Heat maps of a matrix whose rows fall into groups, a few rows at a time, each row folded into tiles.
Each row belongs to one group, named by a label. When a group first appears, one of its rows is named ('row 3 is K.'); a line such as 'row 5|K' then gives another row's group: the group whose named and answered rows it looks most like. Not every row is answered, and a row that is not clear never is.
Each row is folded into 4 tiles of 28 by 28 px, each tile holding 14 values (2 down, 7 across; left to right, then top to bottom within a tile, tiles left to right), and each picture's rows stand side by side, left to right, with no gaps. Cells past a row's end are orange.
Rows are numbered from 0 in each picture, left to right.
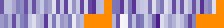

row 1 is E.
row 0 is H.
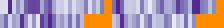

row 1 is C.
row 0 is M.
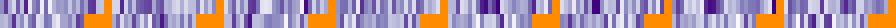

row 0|H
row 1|M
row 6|C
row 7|E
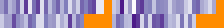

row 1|M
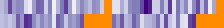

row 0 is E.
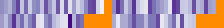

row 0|H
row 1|E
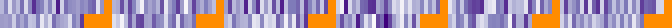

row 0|C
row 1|E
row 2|C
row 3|M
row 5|H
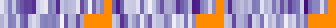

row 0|M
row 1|C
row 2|C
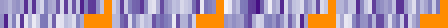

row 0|H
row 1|M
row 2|M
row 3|E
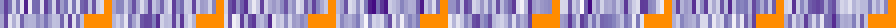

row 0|H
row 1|E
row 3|C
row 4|E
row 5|M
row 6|C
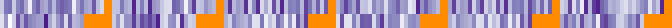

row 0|E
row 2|C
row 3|E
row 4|C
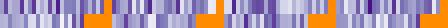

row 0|C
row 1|H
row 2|M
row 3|C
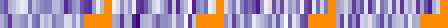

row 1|M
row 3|H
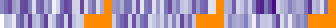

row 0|E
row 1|H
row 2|C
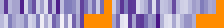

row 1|E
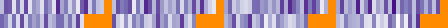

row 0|H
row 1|H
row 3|C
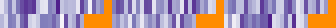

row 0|M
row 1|H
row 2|E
